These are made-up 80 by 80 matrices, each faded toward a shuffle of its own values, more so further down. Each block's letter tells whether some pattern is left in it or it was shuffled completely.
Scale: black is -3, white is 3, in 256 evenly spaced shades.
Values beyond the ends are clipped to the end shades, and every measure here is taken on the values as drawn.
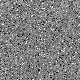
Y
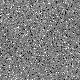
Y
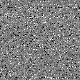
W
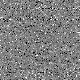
W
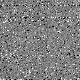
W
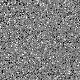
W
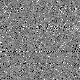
W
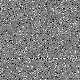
W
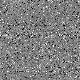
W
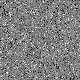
Y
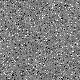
Y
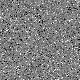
Y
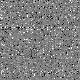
W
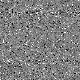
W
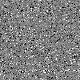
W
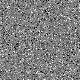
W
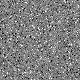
Y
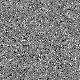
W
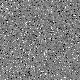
Y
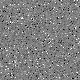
Y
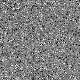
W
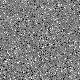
Y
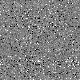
W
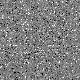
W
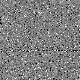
W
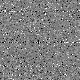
W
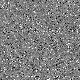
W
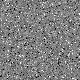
Y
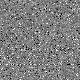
W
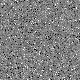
Y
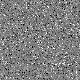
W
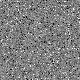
Y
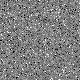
Y
